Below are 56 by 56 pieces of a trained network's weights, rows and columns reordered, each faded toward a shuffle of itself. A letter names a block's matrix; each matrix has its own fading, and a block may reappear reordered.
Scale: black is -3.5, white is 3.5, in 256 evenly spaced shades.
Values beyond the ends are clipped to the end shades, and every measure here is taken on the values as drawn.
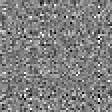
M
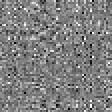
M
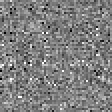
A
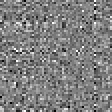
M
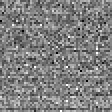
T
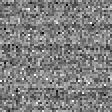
T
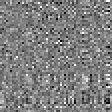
M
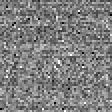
T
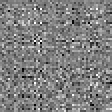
M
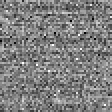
T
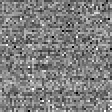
T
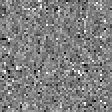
A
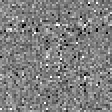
A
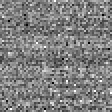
T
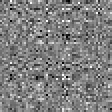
M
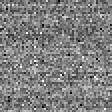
T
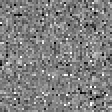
A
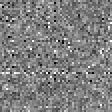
A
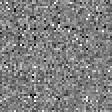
A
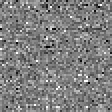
A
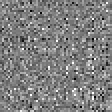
M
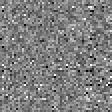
A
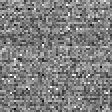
T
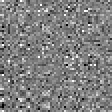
M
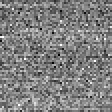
T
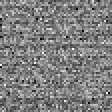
T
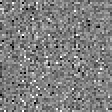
A
